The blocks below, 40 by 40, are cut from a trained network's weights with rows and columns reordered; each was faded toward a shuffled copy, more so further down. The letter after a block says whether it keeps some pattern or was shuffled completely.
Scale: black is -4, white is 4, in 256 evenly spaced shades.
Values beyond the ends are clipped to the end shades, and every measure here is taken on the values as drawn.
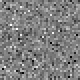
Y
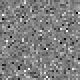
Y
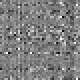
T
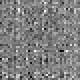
T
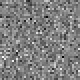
Y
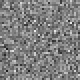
Y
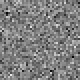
Y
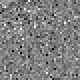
Y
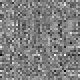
T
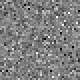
Y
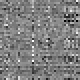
T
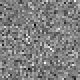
Y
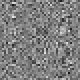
T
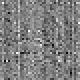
T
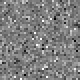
Y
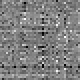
T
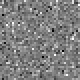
Y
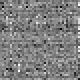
T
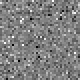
Y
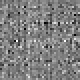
T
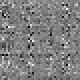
T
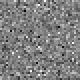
Y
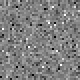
Y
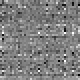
T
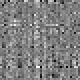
T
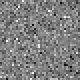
Y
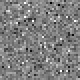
Y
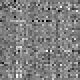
T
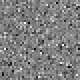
Y
